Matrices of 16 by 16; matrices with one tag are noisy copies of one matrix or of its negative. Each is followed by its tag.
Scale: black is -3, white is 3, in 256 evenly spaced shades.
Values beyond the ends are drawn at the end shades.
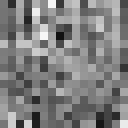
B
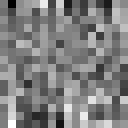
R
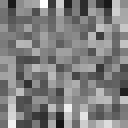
R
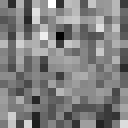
B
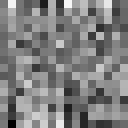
R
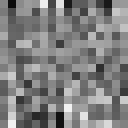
R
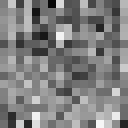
B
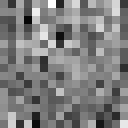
B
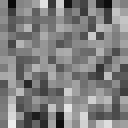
R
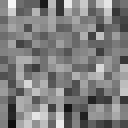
R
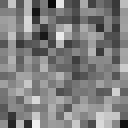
B
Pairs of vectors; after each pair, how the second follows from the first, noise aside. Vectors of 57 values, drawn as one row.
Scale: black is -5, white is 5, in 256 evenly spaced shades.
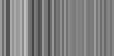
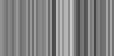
wrapped around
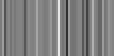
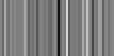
negated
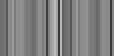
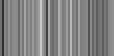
shuffled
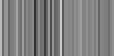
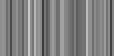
shuffled
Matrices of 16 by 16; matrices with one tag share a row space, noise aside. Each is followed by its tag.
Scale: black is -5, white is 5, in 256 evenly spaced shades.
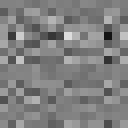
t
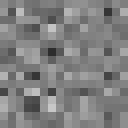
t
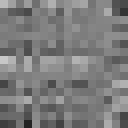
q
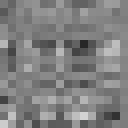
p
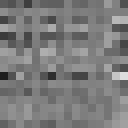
q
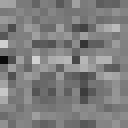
p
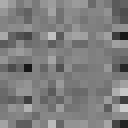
q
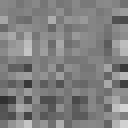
q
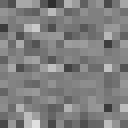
t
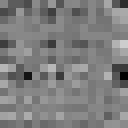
q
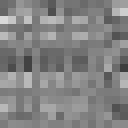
q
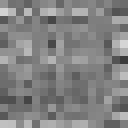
q
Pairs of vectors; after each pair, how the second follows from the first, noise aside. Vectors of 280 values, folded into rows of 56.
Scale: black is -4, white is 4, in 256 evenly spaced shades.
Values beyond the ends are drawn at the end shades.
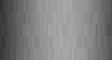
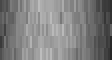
reversed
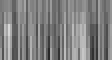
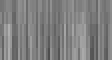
shrunk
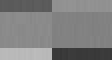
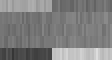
negated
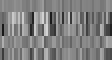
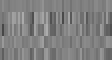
shrunk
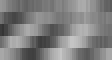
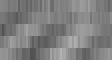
shrunk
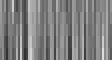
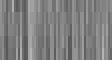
shrunk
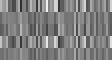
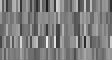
sign-scrambled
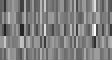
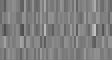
shrunk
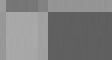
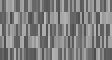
shuffled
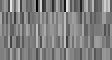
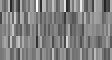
negated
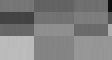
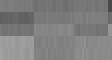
shrunk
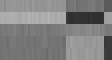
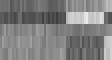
negated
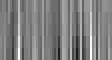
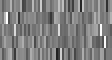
shuffled
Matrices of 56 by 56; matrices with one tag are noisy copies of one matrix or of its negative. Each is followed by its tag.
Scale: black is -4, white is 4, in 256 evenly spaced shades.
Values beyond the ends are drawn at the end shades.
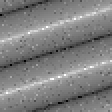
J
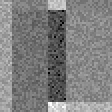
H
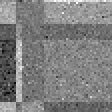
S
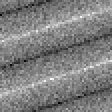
J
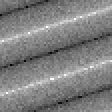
J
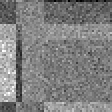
S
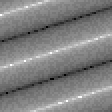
J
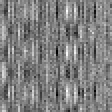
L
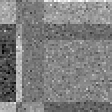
S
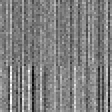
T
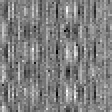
L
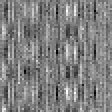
L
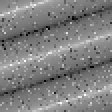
J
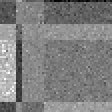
S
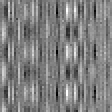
L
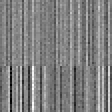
T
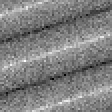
J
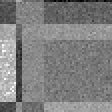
S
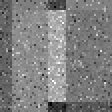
H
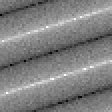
J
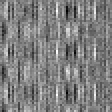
L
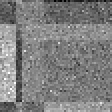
S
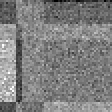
S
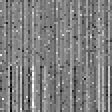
T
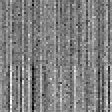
T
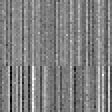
T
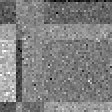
S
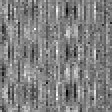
L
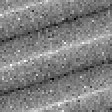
J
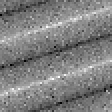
J
